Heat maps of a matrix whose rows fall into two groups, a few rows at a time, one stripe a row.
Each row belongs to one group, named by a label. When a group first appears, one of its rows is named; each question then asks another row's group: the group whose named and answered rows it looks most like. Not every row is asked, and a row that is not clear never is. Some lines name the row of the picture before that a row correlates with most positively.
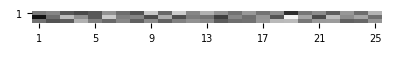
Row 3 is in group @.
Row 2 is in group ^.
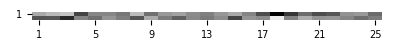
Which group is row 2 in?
@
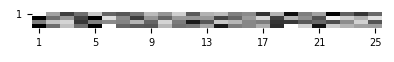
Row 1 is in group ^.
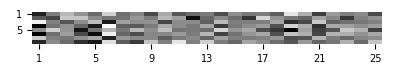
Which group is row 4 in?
^
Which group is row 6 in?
^
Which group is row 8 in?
^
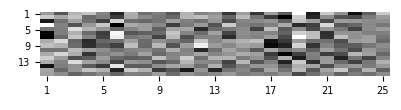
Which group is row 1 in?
@
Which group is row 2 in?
@
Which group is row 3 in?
^
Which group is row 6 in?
^
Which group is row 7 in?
^
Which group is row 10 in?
@
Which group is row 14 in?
^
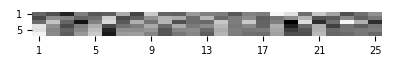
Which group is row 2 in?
^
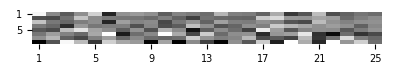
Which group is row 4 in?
@
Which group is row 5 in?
@
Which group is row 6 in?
^
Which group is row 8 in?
^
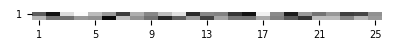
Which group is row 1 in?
@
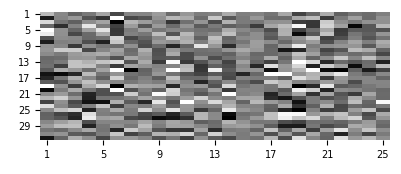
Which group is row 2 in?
^
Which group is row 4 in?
@
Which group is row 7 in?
^
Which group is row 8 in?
^
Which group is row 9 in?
@
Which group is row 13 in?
^
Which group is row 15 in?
^
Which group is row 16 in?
@
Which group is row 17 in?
^
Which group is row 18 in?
@
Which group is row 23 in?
^
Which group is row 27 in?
@
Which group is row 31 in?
^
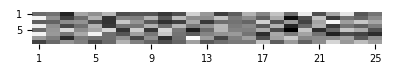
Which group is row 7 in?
@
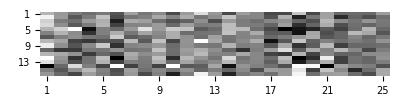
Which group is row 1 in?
@
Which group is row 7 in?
^
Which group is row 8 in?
@
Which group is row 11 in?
@
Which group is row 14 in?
^
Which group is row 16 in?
@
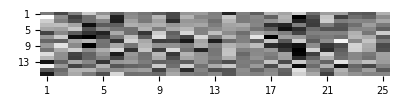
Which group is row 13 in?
^
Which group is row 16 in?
^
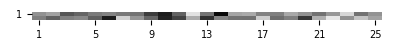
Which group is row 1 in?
@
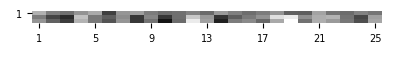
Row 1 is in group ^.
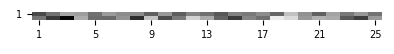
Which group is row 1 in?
^
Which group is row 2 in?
@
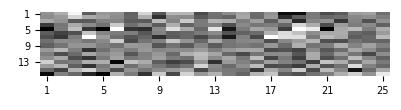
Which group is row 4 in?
^
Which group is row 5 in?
^
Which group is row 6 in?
@
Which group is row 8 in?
^
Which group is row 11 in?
@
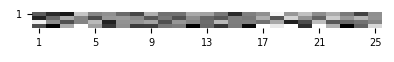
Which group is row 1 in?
@
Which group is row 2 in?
^
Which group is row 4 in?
@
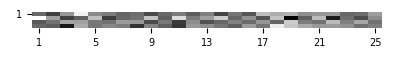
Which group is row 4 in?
@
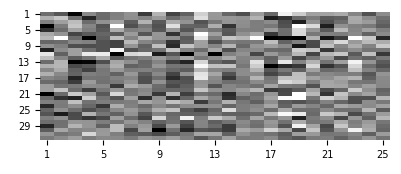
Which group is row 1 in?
@
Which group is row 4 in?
^
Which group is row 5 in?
^
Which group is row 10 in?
^
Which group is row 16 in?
@
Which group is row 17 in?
@
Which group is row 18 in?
@
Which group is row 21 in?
^
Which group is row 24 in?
^
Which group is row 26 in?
@
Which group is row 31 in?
@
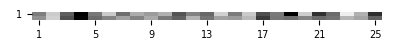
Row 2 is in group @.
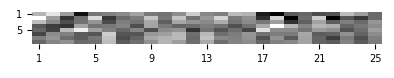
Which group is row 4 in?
@
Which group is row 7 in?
^
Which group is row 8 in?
^
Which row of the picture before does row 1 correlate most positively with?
2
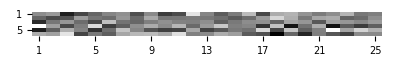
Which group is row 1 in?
@
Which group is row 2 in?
@
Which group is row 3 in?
^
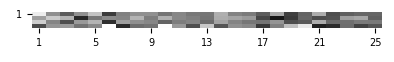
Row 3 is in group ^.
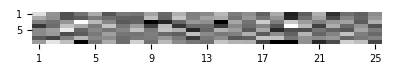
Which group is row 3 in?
@
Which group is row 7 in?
@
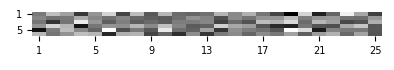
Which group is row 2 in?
@
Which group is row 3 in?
@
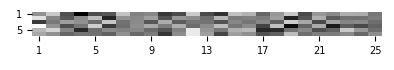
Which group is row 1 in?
@
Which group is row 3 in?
^
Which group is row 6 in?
@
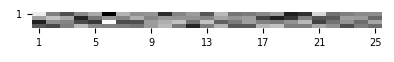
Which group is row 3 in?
^
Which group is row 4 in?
@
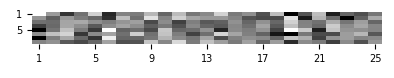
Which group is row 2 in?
@
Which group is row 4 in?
^
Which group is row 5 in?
^
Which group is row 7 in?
^
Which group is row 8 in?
^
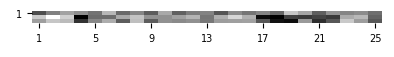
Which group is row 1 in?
^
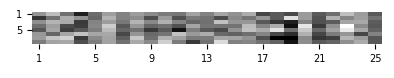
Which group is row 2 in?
^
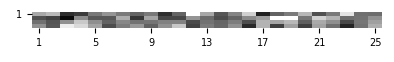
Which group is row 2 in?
@
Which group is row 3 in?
@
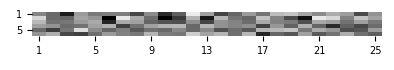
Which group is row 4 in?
^
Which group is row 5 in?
@
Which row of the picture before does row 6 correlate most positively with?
1
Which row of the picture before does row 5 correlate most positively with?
3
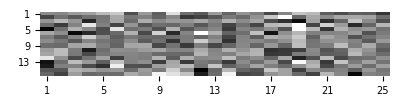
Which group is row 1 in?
^
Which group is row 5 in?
^
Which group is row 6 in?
@
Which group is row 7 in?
@
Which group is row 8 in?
@
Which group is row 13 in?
^
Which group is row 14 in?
^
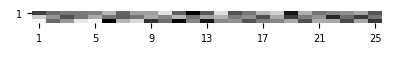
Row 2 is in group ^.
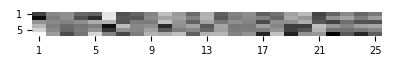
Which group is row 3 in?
^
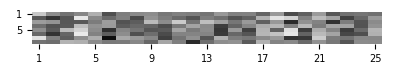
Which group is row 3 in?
^
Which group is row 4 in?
@
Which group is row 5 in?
@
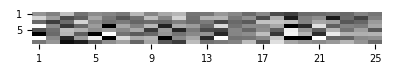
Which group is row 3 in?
@
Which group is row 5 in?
^
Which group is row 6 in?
^
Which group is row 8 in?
@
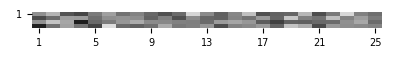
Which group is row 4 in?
^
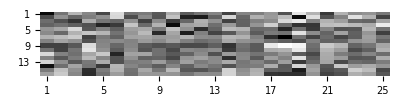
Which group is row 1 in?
^
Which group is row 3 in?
@
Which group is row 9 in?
@
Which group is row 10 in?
@
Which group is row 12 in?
@
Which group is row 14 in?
^
